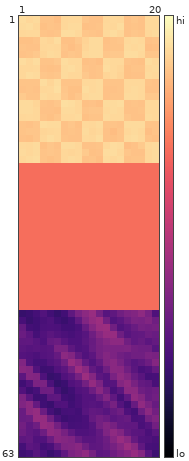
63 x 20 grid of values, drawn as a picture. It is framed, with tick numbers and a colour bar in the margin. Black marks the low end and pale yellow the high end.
It is made of 3 by 1 panels. Panel 1,1: very high, checkered, faint in contrast. Panel 2,1: high, flat. Panel 3,1: low, slanting down to the right.
